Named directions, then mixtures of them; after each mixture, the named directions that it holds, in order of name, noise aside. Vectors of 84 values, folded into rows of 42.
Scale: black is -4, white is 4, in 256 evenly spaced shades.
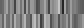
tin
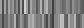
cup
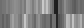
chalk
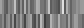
tin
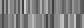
cup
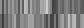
chalk, cup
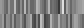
tin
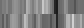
chalk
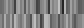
tin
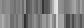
chalk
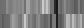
chalk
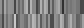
cup, tin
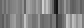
chalk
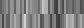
chalk, tin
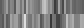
chalk, tin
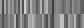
cup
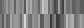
chalk, tin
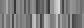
chalk, tin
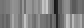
chalk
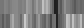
chalk
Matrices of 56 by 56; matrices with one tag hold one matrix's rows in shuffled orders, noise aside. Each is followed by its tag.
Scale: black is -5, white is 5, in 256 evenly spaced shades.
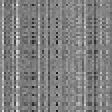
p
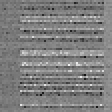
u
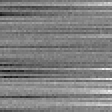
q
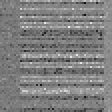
u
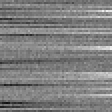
q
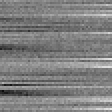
q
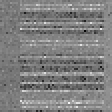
u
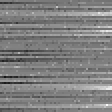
q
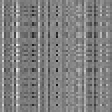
p
